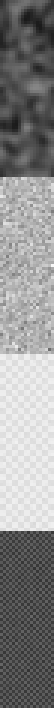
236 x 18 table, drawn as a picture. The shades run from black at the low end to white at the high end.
The table splits into 4 rows of 1 panel. Panel 1,1: low, blotchy. Panel 2,1: high, fine-grained. Panel 3,1: very high, checkered, faint in contrast. Panel 4,1: low, checkered.
